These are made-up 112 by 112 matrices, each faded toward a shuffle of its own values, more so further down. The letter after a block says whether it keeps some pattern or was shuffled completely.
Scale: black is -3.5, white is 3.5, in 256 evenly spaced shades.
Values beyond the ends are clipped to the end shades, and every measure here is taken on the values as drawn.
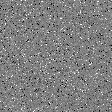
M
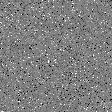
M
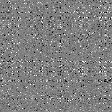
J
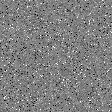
M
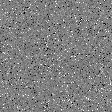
M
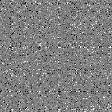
J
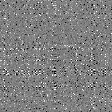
J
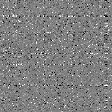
J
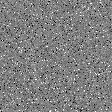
M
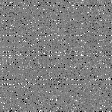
J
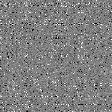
J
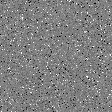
M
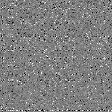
J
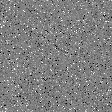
M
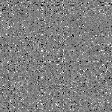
J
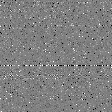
J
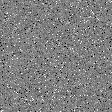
M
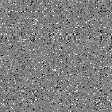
J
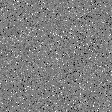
M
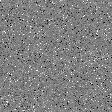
M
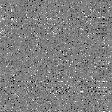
J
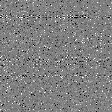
J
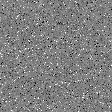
M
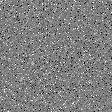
M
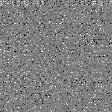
J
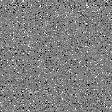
J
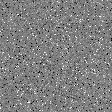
M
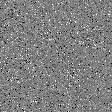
M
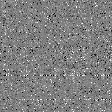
J
